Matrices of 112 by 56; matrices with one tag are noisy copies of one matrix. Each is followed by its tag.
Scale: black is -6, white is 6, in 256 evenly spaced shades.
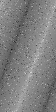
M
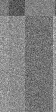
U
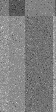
U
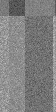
U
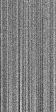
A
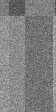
U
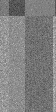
U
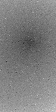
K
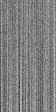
A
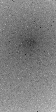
K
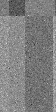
U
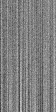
A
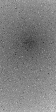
K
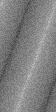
M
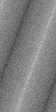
M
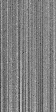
A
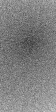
K
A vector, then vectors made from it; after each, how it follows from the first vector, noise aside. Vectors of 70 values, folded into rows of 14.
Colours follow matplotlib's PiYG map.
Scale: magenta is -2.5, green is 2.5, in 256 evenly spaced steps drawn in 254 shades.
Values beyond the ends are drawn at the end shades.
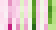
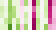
negated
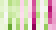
negated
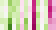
negated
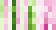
wrapped around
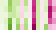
negated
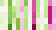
negated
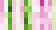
wrapped around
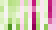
negated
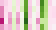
wrapped around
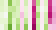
negated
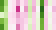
wrapped around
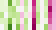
negated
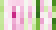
wrapped around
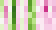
wrapped around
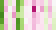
wrapped around
